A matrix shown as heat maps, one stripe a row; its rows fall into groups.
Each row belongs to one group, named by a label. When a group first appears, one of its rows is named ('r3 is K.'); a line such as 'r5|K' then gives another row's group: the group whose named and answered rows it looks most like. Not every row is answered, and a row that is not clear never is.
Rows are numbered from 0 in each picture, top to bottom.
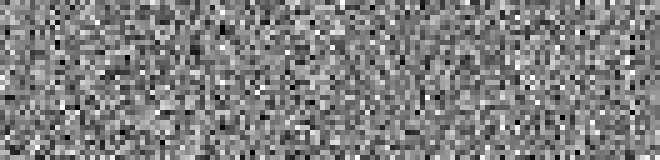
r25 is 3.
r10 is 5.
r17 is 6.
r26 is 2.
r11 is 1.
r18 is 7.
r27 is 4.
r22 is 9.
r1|7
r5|3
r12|1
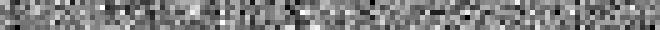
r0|7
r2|4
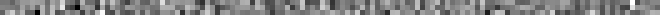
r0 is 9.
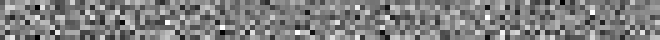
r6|3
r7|2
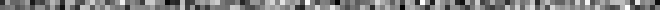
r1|1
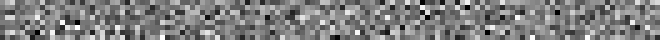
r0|7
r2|4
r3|4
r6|2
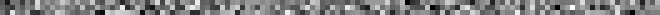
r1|4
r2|5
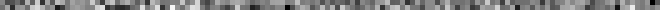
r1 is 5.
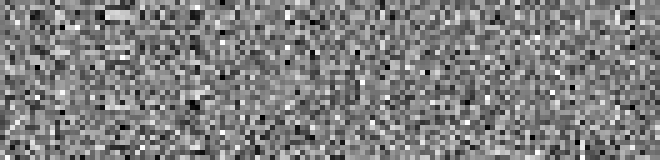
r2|5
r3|5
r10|1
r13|2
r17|6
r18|1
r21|5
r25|2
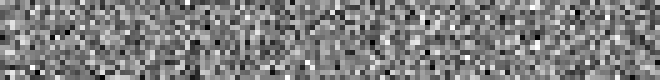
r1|6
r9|6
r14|2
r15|5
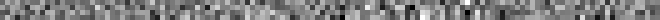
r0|7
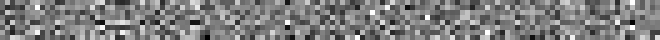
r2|7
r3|4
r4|5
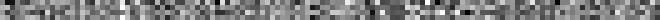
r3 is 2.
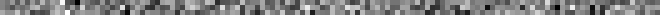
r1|4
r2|1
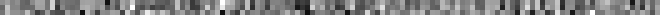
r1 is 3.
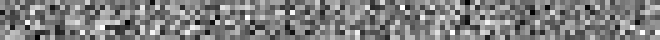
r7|2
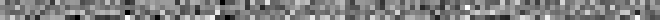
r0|3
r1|7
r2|9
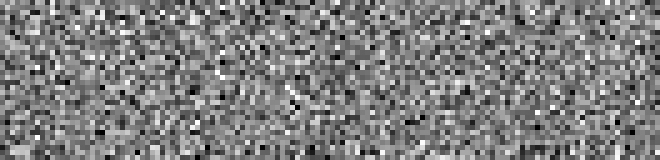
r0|6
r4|4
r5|9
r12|3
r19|3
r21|1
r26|5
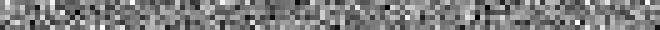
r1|2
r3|7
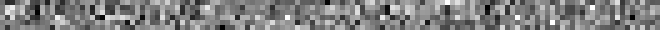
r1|2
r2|2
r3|5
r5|3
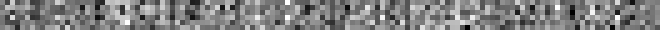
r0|5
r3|5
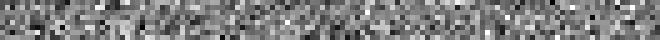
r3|1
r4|5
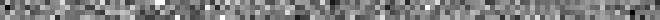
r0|9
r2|5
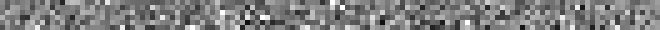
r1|7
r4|7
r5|4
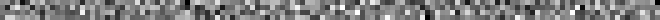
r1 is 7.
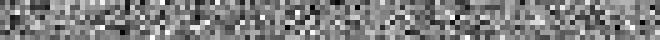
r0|9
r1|1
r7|7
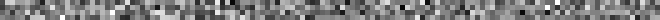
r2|9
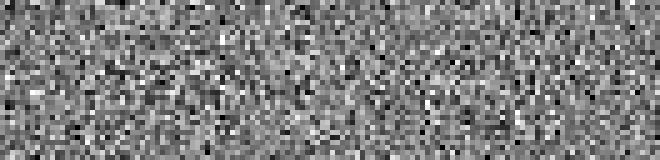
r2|4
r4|3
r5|5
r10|1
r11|3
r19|4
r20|4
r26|4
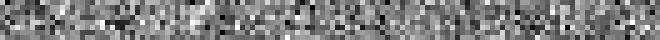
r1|1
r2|1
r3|3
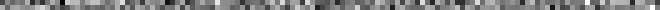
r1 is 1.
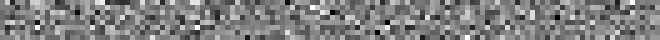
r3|4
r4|2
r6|5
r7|7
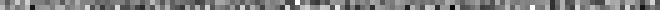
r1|6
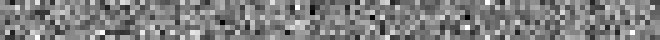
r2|1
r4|3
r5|7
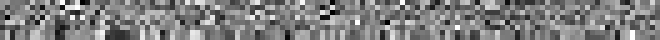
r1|9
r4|2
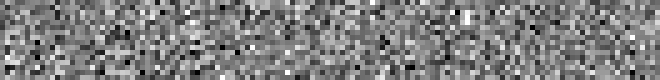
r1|3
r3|7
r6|1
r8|2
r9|3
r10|5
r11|2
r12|1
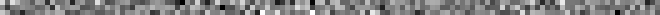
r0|6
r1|3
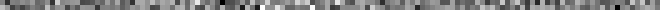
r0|3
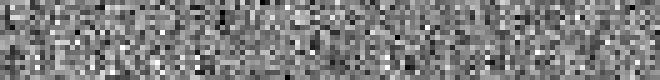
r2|3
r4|3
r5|4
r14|9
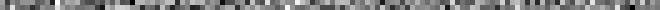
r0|3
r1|5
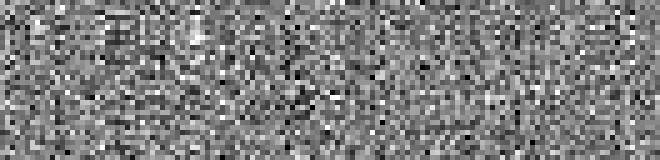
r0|7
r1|1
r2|5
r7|1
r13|7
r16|3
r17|6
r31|3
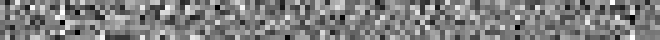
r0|7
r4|9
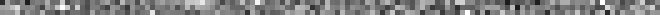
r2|7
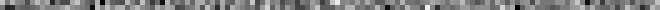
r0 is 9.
